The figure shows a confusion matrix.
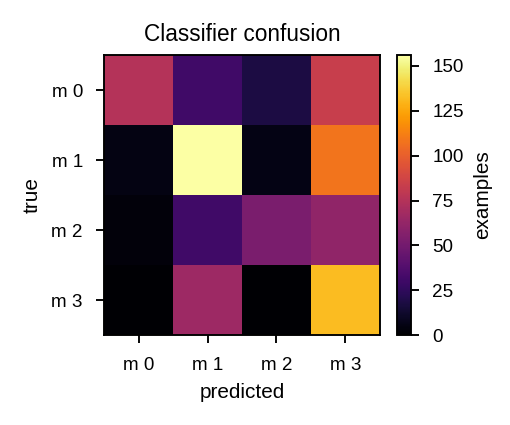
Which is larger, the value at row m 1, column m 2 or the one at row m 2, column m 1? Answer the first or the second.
the second
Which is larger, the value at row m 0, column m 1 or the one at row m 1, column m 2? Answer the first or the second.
the first
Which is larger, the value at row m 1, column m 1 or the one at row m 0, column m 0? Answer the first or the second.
the first
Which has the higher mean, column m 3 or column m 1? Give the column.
m 3
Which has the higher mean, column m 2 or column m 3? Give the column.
m 3
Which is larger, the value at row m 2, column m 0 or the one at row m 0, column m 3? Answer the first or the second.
the second
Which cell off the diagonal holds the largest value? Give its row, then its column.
m 1, m 3
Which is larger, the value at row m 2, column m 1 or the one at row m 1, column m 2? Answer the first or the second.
the first
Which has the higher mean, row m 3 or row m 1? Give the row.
m 1
